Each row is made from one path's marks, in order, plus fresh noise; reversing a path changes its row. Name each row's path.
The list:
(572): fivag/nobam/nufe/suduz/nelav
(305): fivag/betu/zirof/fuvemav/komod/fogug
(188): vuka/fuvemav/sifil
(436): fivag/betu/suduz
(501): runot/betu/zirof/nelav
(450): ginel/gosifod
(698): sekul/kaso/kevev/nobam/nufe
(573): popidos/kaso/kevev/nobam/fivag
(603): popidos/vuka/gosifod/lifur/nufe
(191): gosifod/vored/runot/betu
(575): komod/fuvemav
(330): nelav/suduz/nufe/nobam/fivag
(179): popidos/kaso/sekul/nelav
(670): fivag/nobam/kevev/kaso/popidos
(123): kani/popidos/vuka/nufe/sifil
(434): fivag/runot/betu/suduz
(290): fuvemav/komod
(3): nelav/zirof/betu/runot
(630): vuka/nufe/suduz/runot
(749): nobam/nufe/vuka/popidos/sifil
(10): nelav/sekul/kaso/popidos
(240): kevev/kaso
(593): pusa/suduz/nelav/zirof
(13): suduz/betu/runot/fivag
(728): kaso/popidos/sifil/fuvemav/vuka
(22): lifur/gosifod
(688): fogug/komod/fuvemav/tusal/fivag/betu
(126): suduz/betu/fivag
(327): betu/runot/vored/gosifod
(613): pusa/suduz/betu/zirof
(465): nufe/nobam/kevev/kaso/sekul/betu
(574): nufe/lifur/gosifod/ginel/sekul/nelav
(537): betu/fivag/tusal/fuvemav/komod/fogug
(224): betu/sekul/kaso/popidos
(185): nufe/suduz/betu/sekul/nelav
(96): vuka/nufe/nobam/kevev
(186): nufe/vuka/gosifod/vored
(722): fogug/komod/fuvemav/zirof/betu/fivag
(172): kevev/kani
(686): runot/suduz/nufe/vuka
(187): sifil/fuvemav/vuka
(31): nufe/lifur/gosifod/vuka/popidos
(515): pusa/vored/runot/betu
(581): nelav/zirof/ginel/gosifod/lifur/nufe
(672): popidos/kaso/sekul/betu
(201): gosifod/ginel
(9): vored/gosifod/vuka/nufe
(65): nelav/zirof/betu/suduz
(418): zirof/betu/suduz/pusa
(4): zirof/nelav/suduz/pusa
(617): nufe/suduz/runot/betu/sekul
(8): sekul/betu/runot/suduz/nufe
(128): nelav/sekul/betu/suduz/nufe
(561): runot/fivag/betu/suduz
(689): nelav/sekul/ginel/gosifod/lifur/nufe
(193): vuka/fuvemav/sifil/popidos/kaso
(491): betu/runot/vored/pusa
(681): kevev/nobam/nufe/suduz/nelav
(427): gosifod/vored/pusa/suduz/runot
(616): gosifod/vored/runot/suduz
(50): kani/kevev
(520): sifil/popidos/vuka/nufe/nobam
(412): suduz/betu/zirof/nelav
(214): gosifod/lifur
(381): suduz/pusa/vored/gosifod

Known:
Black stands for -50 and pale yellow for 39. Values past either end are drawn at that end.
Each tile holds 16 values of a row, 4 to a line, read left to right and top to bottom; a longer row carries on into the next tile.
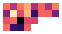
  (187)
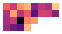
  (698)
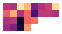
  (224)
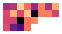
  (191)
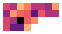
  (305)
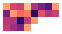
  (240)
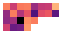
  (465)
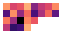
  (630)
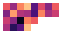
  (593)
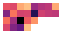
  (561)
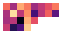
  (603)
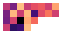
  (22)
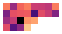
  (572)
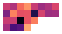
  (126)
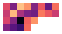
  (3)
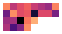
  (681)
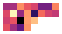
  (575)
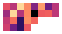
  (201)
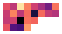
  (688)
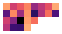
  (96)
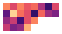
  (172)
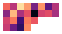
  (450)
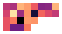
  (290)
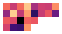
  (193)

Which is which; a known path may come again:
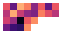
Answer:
(65)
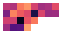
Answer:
(126)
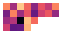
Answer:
(574)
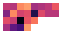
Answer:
(13)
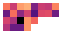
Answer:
(617)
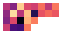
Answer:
(214)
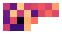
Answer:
(22)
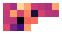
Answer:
(537)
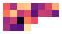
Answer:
(672)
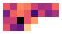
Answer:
(436)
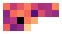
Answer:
(670)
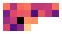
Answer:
(572)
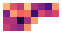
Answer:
(240)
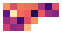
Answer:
(172)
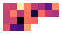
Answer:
(688)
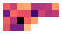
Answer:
(434)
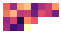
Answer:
(179)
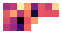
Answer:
(327)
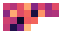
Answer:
(381)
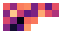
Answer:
(4)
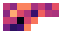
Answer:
(412)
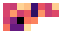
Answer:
(515)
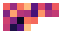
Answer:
(593)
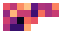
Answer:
(613)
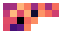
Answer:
(616)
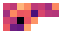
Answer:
(305)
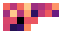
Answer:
(193)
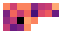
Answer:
(465)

